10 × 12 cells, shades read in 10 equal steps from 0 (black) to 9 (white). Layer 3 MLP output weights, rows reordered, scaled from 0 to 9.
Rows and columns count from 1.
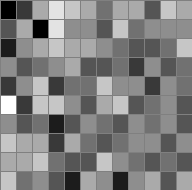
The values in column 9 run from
2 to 6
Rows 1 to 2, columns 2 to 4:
2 6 8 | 6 0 8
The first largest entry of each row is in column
4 4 4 5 3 1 1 1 3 1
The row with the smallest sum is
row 7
